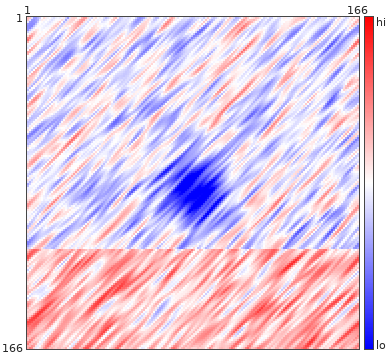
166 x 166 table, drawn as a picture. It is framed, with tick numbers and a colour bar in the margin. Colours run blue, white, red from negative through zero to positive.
A horizontal seam about 70% of the way down splits the table, and the bottom part is higher. The ninth with the lowest average is the centre. A single dip lies in the centre.
